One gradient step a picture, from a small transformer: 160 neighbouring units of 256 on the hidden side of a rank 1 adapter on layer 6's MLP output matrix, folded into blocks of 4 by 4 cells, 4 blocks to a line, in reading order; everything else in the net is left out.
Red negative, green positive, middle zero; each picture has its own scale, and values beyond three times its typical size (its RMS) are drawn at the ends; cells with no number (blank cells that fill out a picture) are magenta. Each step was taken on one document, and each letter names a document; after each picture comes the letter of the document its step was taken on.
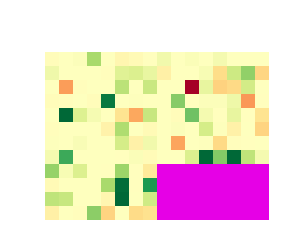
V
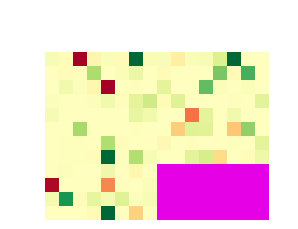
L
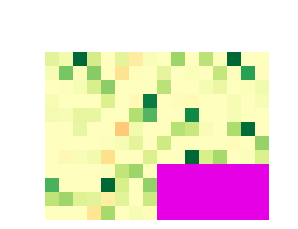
L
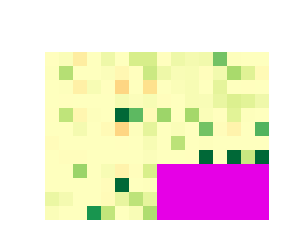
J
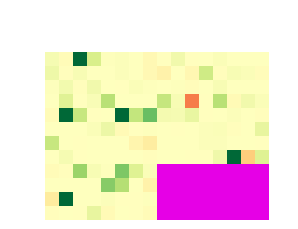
J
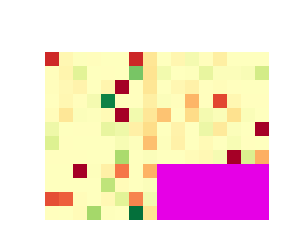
J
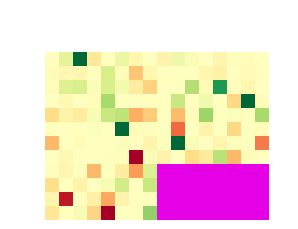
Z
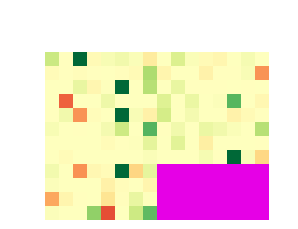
J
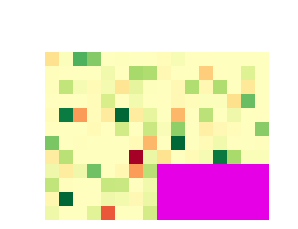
Z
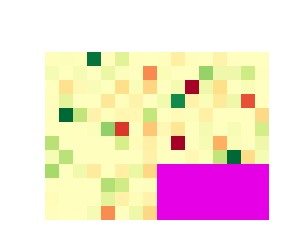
Z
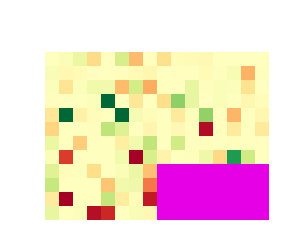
V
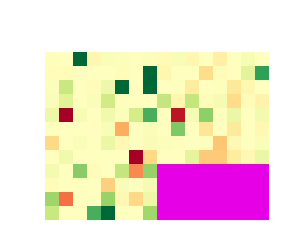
V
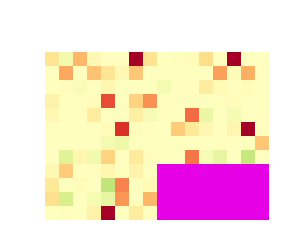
L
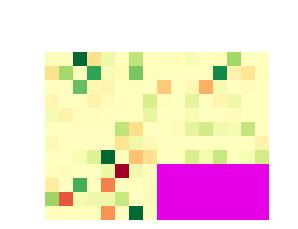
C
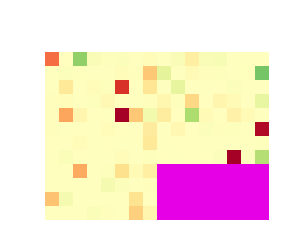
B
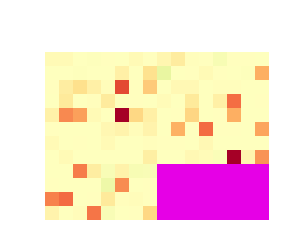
B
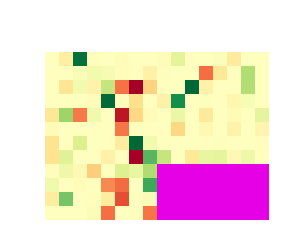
Z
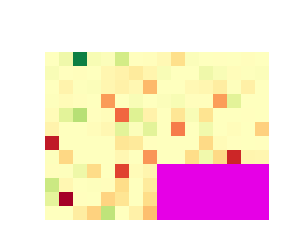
V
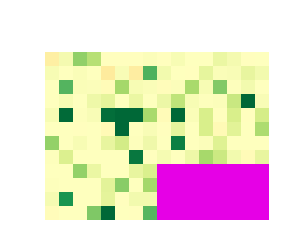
V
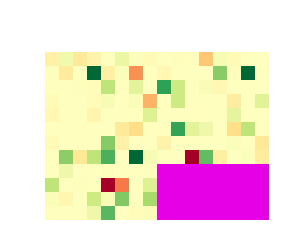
L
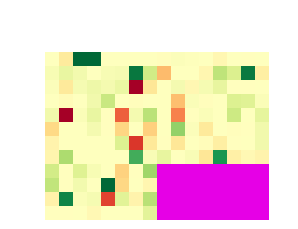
Z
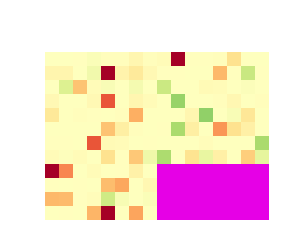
C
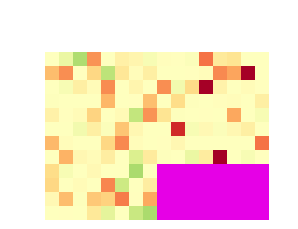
C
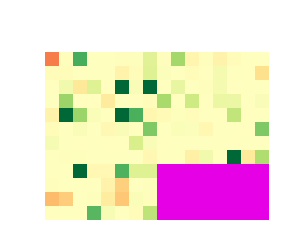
J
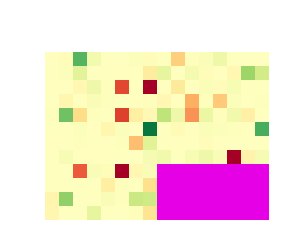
J
